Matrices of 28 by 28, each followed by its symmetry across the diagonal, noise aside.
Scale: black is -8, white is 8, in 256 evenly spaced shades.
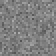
antisymmetric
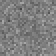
symmetric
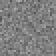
antisymmetric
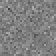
symmetric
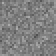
symmetric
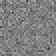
symmetric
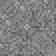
symmetric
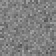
symmetric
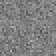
antisymmetric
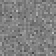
antisymmetric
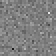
antisymmetric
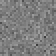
symmetric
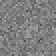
symmetric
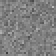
antisymmetric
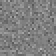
antisymmetric
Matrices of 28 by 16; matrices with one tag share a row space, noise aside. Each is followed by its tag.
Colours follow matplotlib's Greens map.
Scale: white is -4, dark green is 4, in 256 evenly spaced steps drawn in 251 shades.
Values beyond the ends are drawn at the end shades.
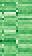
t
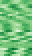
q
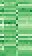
t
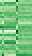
t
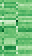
t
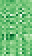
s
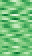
q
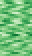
q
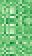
s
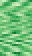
q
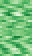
q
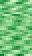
q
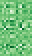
s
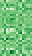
s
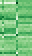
t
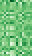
s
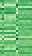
t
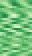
q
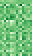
s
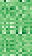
s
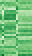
t
